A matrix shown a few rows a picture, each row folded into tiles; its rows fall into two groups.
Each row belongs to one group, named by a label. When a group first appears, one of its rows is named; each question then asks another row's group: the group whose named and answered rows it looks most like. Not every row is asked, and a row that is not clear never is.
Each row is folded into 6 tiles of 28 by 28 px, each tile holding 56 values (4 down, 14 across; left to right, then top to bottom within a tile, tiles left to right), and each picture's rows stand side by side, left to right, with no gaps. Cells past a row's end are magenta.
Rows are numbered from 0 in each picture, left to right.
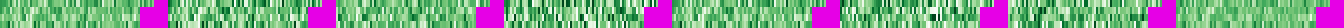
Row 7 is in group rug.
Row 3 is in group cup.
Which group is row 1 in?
rug
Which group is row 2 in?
cup
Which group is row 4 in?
rug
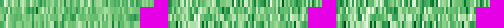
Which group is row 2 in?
rug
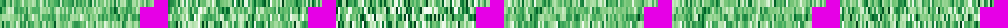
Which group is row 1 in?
rug
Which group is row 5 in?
cup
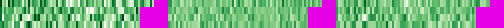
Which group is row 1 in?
rug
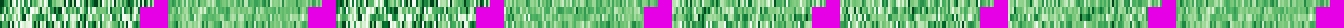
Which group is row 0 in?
rug
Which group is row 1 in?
rug
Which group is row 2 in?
rug
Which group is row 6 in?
cup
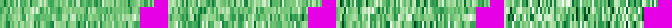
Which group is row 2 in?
rug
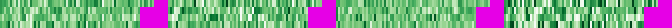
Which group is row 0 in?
rug
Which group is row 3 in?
rug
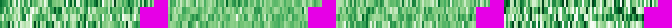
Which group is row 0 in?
rug
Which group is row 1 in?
cup
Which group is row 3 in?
cup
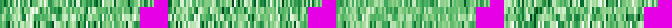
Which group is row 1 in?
rug
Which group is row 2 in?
rug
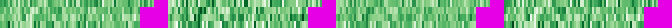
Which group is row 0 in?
rug
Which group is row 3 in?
rug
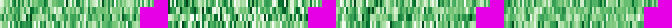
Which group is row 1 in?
cup
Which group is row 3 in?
rug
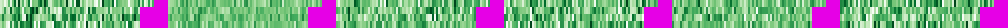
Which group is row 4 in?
cup
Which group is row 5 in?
rug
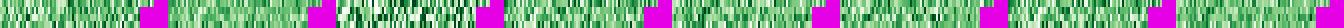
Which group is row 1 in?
rug
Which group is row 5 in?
cup
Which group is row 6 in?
rug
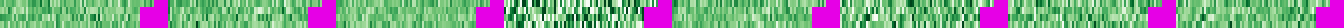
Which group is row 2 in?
rug
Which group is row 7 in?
cup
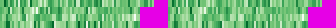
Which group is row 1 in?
rug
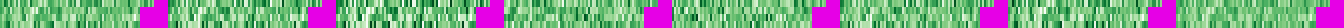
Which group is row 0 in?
rug
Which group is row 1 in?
rug
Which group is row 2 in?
rug
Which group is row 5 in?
rug
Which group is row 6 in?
rug
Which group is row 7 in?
rug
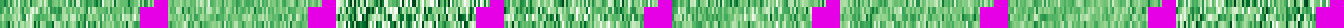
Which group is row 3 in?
cup
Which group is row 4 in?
cup
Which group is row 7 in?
cup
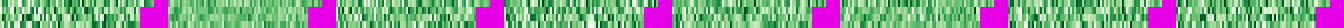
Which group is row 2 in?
cup
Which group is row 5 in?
cup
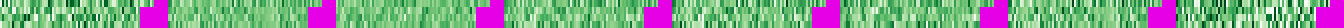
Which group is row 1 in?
rug
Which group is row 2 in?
cup
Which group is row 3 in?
rug
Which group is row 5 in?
rug
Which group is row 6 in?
rug
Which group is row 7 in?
cup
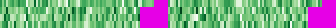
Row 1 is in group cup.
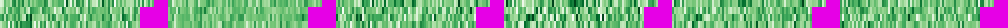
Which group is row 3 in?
cup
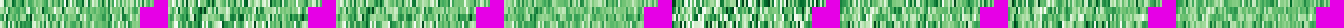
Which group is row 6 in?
rug
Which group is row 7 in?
rug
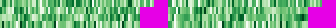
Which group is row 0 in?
cup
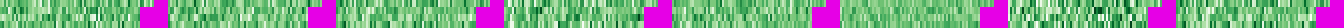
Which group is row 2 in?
rug
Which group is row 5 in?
cup
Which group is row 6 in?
cup
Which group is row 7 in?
rug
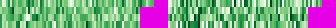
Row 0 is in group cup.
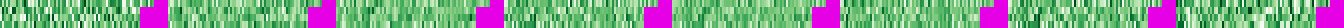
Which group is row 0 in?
cup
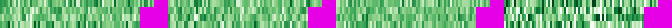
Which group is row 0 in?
rug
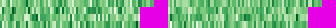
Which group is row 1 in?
cup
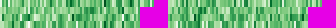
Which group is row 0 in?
cup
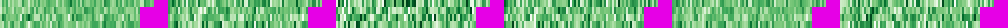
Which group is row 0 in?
cup
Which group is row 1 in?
rug
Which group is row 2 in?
cup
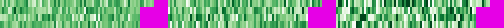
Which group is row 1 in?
cup
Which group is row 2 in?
cup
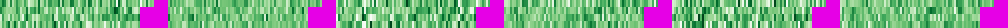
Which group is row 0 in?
cup
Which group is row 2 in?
cup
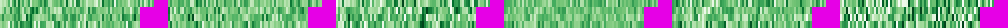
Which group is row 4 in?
rug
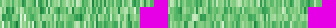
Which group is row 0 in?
cup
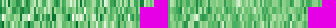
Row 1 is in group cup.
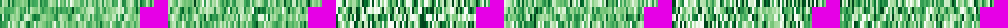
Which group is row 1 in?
cup
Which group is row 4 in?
rug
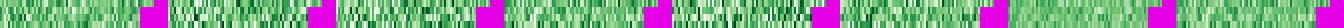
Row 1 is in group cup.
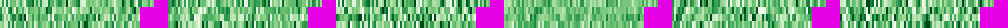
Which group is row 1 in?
rug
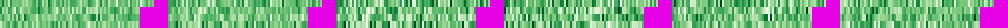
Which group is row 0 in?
cup
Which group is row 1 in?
rug
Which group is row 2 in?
rug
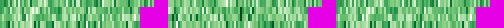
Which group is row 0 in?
rug
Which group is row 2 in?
rug
